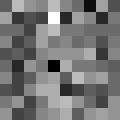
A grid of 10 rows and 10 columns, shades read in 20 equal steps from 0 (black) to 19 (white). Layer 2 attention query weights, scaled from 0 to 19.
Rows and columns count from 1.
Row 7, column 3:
7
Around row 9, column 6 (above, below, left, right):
3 13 13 11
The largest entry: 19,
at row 2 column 5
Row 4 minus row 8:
4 0 -3 -1 -4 7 3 2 0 1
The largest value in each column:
12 14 11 13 19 14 14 13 12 11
